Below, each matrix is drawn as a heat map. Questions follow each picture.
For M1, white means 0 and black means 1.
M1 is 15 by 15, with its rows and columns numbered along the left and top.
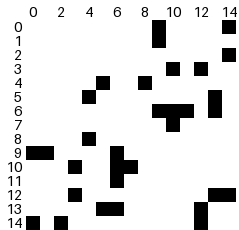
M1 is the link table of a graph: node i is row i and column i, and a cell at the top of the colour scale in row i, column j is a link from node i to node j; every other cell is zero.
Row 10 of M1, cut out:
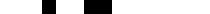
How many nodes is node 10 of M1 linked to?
3
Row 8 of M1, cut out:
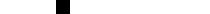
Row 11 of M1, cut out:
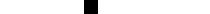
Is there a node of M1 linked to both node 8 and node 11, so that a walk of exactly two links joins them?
no
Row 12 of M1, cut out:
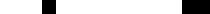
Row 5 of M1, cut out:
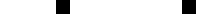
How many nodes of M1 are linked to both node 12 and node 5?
1
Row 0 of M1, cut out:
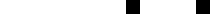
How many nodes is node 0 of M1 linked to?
2
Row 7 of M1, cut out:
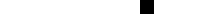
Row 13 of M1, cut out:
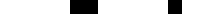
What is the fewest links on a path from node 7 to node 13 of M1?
3
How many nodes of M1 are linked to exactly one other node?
5
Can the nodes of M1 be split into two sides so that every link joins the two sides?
no
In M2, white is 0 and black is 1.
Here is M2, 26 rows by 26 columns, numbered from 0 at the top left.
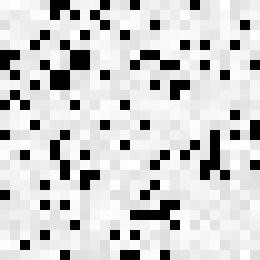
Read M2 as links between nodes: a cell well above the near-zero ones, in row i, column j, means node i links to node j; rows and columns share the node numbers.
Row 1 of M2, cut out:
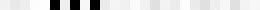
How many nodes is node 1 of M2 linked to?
3
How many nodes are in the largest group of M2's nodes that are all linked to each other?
3
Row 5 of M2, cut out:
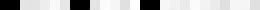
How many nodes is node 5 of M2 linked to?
6
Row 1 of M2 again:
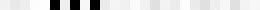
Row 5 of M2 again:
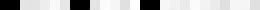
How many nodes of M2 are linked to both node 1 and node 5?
1
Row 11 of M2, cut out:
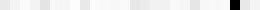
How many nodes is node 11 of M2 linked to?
1
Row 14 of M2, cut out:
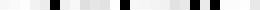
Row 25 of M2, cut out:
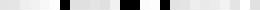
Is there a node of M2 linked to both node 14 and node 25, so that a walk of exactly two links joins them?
yes
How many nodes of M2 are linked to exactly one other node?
2
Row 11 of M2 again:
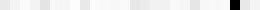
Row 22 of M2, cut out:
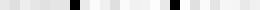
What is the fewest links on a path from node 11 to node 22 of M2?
5
